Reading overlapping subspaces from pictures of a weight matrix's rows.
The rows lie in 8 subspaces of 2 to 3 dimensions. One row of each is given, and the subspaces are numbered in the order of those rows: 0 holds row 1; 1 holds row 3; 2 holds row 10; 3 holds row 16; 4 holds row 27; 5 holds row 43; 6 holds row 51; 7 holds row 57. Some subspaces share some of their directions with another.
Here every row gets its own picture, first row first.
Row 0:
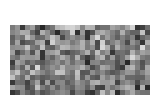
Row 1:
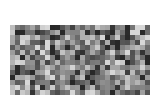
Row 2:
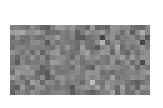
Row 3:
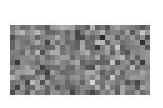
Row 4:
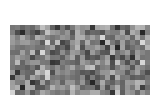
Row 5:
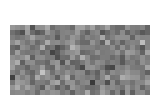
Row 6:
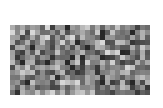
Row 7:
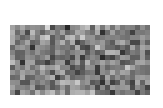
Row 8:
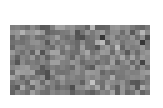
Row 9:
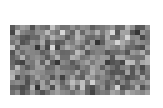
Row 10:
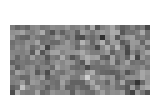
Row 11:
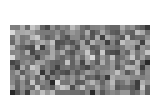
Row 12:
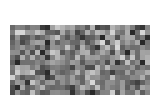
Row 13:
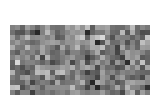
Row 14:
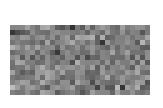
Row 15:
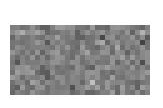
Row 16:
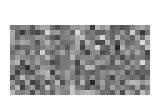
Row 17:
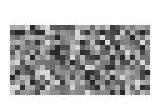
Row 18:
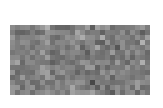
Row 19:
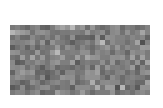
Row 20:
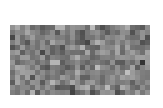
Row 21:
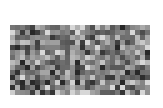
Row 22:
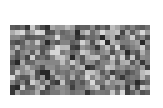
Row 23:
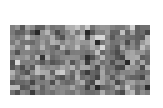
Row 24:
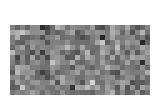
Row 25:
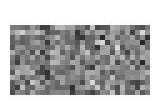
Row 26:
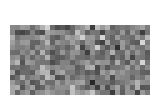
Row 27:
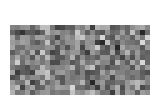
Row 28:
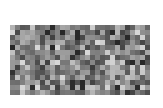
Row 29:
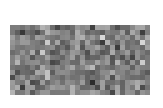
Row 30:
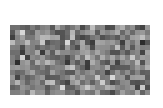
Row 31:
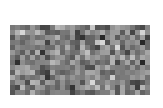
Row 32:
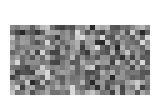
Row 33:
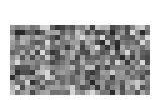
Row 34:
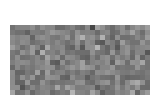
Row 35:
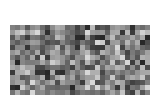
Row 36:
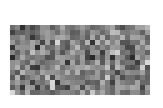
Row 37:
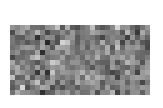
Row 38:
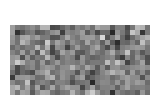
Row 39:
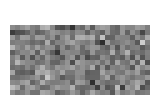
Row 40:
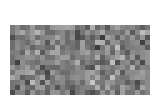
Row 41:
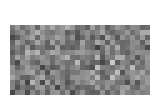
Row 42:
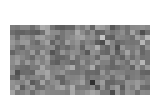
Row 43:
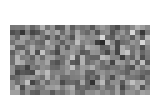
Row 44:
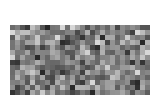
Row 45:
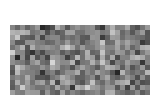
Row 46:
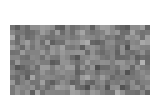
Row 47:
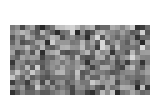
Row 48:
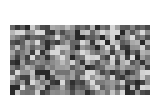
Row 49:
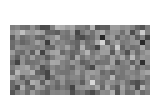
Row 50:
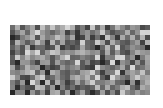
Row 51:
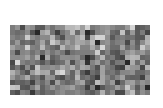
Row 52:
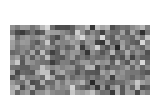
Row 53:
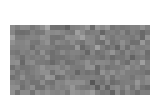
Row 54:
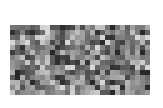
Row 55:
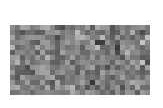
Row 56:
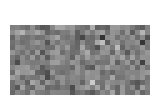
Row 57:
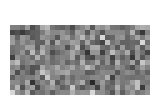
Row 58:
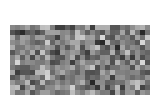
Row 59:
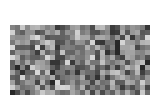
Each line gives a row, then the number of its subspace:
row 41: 1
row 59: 7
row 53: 5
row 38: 0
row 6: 5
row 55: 7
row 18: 5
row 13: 6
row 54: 4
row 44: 7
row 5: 2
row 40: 1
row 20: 2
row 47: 6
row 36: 7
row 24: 1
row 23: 6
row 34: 2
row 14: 3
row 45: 1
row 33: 0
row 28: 0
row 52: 5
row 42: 4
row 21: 3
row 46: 2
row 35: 6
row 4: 7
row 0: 6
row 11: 7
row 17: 2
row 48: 2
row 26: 5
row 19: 3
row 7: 5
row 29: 7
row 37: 7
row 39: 3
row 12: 0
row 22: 2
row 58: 3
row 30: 4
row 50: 1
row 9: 0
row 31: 4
